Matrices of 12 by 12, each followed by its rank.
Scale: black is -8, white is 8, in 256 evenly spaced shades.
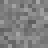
full rank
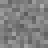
full rank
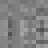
two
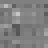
two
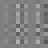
one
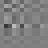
one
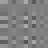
one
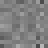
two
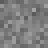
full rank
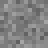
full rank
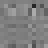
two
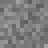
full rank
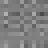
two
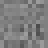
two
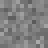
full rank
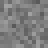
full rank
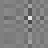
one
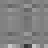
one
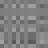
one
